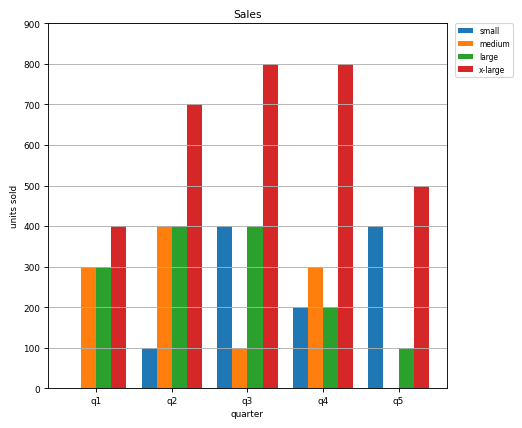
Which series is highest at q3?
x-large
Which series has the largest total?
x-large
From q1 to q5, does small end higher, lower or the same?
higher
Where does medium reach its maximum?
q2
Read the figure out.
Title: Sales
x-axis: quarter, ticks q1 q2 q3 q4 q5
y-axis: units sold, ticks 0 100 200 300 400 500 600 700 800 900
Legend: small, medium, large, x-large
Values:
small: 0 100 400 200 400
medium: 300 400 100 300 0
large: 300 400 400 200 100
x-large: 400 700 800 800 500
